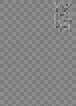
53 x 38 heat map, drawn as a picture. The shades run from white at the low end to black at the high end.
In the top right lies a patch that is rougher than the rest. The top right is the roughest part. There is no overall slope. The field is checkered. No row or column stands out.
